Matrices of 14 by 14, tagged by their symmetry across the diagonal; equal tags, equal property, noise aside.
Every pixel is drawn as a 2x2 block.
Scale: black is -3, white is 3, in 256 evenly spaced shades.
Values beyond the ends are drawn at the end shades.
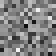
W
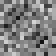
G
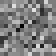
W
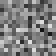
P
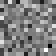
P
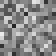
G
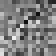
P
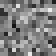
W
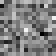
W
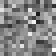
W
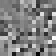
P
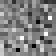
P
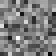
W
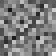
G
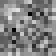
G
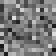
W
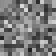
G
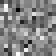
W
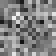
G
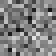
G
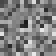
G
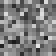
P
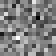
P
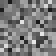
G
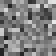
P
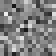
P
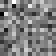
P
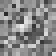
G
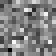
W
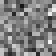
W
